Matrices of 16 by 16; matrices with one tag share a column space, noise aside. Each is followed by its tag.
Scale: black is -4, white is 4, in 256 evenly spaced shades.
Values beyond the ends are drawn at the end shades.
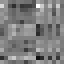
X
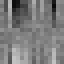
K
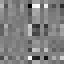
X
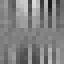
K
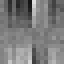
K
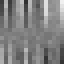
K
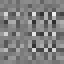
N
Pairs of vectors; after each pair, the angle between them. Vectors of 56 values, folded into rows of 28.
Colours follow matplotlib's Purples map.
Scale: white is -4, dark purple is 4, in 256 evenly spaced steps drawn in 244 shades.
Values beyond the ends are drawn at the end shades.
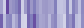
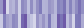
nearly opposite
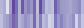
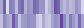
partly aligned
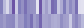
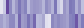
orthogonal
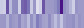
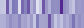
nearly parallel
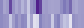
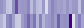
partly opposed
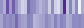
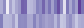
nearly opposite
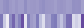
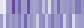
orthogonal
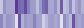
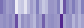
nearly opposite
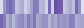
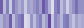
orthogonal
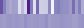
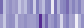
partly aligned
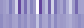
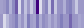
nearly opposite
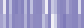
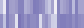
partly aligned
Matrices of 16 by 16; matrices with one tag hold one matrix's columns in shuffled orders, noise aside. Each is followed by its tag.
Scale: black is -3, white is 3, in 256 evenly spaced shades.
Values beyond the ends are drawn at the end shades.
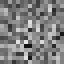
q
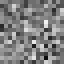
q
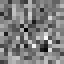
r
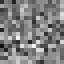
r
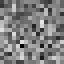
q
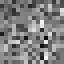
q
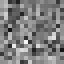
r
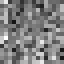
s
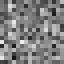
q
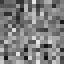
s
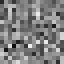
r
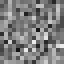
r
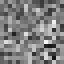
q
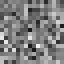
r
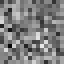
r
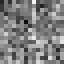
s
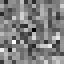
r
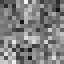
s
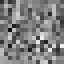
r
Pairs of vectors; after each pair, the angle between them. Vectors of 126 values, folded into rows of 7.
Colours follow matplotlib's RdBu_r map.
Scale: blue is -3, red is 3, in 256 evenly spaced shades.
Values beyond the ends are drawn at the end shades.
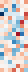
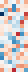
nearly parallel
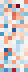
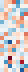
orthogonal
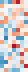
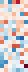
nearly parallel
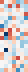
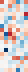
nearly parallel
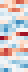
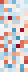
orthogonal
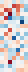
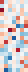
orthogonal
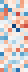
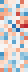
nearly parallel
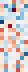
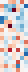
nearly parallel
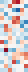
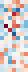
partly aligned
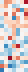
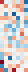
partly opposed
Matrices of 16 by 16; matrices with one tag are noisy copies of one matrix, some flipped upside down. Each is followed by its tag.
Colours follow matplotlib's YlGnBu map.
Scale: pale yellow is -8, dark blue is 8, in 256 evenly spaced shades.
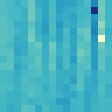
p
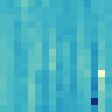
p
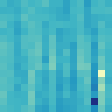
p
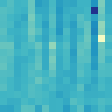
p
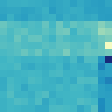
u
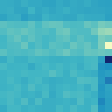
u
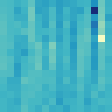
p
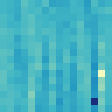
p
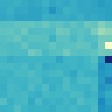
u
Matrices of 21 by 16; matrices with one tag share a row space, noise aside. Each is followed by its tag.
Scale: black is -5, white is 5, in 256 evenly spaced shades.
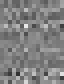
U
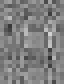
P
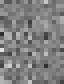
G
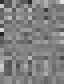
G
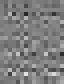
U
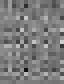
U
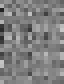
G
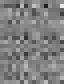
U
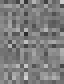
U
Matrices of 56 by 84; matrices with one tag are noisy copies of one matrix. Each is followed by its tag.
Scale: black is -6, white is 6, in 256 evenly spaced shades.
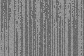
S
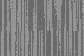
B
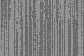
S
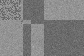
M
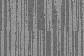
B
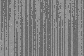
S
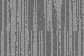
B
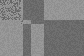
M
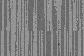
B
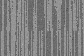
B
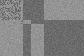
M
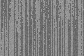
S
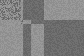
M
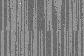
B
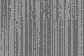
S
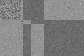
M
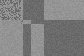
M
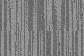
B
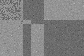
M
